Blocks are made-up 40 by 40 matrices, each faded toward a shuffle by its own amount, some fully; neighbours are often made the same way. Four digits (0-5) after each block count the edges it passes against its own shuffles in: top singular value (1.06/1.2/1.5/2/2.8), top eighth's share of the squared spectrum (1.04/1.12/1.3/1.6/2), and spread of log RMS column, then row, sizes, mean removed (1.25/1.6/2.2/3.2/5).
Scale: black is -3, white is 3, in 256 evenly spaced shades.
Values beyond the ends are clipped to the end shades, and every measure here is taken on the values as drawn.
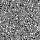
0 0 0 0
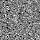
1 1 1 0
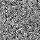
1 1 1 0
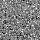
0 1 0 0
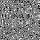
3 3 1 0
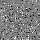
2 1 0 0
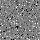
2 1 0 0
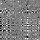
4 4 2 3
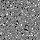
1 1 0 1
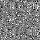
3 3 1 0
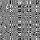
4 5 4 3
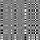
5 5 4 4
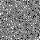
2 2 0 0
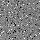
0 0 0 0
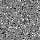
1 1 0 0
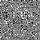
3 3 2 1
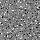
0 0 0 0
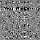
4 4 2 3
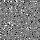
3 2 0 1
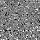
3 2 0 1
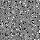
2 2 0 0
